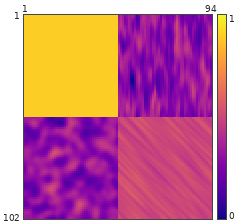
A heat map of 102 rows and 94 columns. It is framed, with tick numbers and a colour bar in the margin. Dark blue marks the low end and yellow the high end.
It is made of 2 by 2 panels. Panel 1,1: very high, flat. Panel 1,2: low, streaked downward. Panel 2,1: low, blotchy. Panel 2,2: middling, slanting down to the right, faint in contrast.
